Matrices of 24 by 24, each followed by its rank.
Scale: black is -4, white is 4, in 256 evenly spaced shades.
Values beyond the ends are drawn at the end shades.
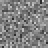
full rank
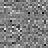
five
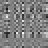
two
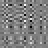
two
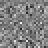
five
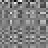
two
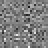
five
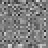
five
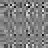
two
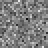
full rank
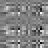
two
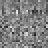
five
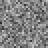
full rank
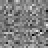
five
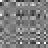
two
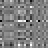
two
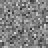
full rank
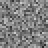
full rank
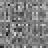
five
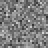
full rank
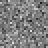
full rank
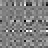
two
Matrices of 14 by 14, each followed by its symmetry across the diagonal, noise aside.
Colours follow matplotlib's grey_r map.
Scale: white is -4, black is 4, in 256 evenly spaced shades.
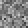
neither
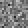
neither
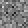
symmetric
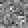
neither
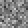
neither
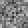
symmetric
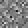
symmetric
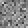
symmetric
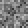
symmetric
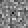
symmetric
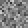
symmetric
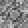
symmetric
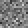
neither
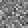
neither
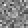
symmetric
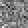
neither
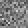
neither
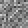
symmetric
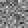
neither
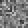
symmetric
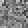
neither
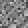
symmetric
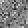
symmetric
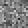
neither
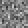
neither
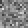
neither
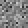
symmetric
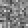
neither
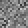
symmetric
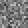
neither
